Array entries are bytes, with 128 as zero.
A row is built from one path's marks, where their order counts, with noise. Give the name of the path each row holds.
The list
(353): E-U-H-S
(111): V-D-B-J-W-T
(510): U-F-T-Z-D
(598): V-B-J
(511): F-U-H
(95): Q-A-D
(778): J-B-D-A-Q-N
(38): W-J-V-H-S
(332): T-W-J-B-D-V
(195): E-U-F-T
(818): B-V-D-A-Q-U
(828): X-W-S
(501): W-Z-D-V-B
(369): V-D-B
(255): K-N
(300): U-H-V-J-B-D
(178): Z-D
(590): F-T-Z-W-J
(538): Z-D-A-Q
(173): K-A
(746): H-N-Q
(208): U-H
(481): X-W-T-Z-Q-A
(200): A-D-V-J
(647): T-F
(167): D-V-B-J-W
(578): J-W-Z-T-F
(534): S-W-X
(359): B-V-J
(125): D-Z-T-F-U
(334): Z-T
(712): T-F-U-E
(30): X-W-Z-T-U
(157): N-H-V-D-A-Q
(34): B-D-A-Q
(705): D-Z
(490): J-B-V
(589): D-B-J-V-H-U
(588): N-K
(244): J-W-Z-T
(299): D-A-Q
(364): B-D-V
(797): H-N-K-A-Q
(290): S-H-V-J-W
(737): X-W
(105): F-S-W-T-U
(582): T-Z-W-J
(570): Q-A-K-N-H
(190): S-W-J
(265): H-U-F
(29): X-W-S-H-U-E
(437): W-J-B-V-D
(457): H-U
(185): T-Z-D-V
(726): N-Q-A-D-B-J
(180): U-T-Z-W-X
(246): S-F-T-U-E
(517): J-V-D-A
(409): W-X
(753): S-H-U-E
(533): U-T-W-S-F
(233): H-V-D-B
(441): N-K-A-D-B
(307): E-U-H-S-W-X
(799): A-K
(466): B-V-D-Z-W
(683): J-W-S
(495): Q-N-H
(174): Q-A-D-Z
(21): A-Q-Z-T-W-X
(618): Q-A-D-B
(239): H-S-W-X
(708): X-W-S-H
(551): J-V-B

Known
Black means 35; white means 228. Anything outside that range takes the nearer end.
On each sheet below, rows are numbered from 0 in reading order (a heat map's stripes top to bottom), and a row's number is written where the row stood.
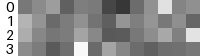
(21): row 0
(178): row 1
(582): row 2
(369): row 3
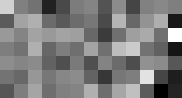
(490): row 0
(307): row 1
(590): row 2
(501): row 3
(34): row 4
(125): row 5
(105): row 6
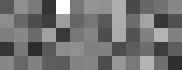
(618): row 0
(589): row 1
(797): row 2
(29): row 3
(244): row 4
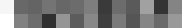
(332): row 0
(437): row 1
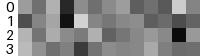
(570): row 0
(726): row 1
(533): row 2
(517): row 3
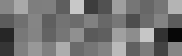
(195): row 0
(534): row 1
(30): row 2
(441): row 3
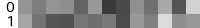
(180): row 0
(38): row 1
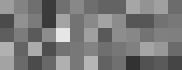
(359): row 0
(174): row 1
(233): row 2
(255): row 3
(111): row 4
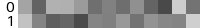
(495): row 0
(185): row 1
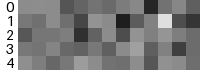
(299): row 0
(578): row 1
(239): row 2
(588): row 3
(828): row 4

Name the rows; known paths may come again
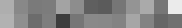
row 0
(582)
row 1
(517)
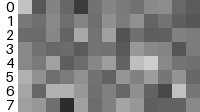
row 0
(364)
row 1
(705)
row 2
(190)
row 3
(457)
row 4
(551)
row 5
(178)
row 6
(495)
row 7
(95)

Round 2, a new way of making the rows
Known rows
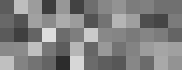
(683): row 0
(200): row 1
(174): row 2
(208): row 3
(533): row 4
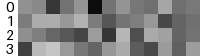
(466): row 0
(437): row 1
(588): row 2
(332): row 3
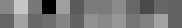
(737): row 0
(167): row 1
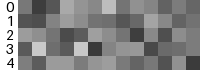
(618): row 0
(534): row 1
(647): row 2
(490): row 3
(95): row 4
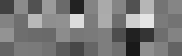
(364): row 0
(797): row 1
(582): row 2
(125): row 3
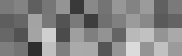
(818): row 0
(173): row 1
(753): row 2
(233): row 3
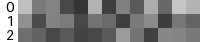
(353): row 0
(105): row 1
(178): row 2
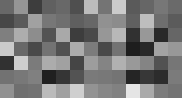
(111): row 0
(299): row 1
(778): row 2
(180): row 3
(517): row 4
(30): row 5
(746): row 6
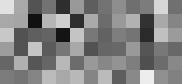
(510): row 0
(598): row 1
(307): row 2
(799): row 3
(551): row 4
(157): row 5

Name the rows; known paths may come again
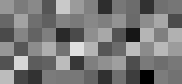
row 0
(409)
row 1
(167)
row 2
(185)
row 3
(265)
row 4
(490)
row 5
(590)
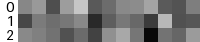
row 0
(359)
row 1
(34)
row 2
(334)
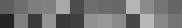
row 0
(190)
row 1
(705)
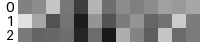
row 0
(208)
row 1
(510)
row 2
(255)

